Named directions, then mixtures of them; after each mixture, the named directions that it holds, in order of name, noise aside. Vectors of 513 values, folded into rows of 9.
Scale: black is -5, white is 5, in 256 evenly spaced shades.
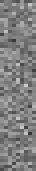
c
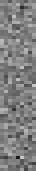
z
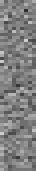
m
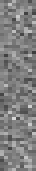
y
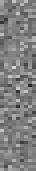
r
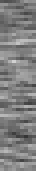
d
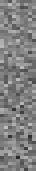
y, z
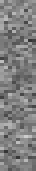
d, m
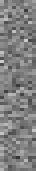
m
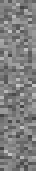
m, z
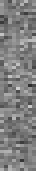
d, r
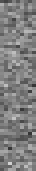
c, d, y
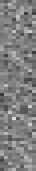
y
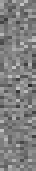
r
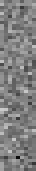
m, r, z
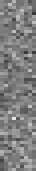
y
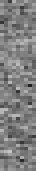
d, r, z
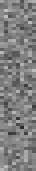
c, m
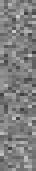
m, y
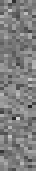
r, y, z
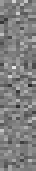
r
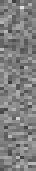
c, r, z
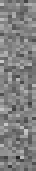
c, m, z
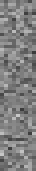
c, m, y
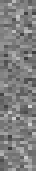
y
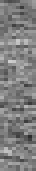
d, z
